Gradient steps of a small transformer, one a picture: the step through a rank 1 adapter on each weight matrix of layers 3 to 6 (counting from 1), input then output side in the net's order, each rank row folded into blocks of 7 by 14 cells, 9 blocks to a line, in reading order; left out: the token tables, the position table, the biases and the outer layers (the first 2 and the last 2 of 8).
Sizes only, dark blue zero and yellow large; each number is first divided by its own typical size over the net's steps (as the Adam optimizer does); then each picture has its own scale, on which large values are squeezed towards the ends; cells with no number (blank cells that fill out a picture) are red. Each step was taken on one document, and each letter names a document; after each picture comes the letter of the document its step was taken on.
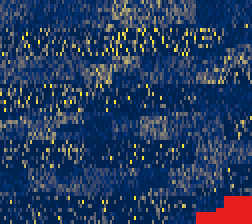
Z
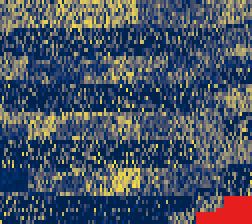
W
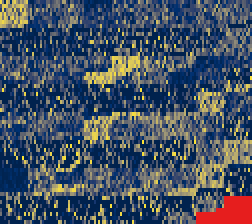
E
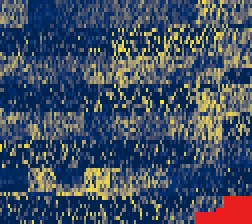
E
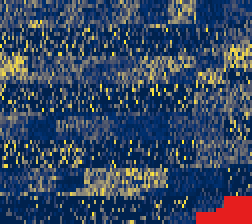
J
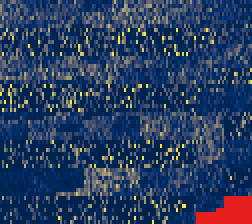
Z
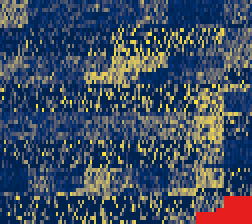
E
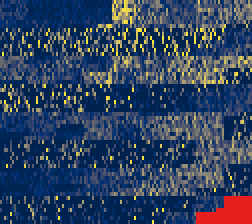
Z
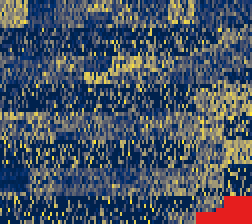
E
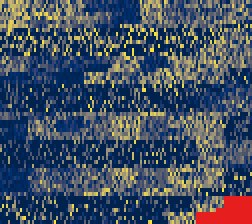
W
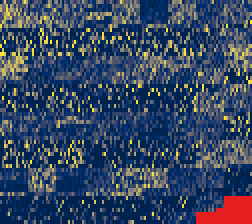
J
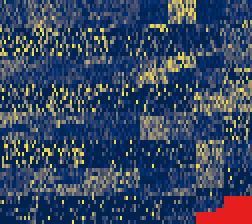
J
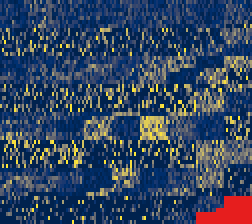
J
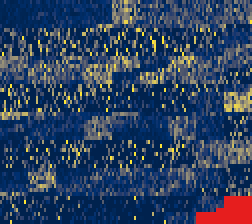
Z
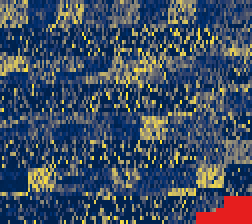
E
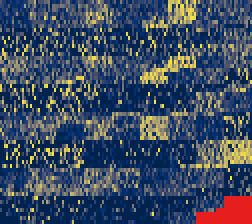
J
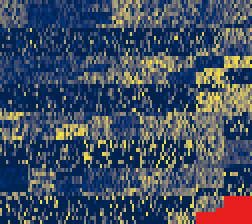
E
